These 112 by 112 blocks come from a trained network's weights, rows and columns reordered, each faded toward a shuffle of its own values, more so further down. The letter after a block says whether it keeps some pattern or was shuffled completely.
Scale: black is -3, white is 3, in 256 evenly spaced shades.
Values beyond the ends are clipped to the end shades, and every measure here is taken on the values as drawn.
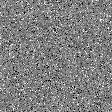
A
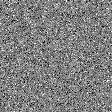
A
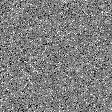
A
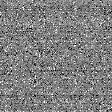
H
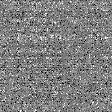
H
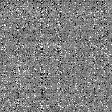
H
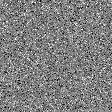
A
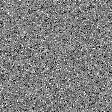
A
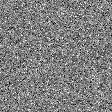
A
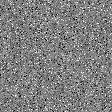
A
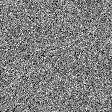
A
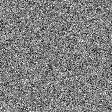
A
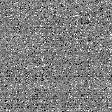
H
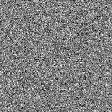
H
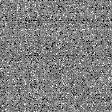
H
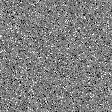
A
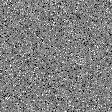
A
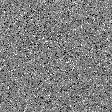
A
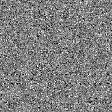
H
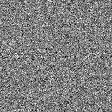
H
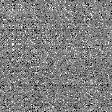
H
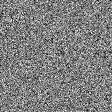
A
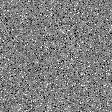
A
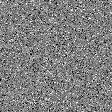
A
